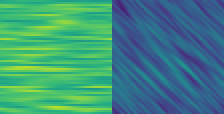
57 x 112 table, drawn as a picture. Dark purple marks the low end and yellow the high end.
It is made of 1 by 2 panels. Panel 1,1: high, streaked across. Panel 1,2: low, slanting down to the right.
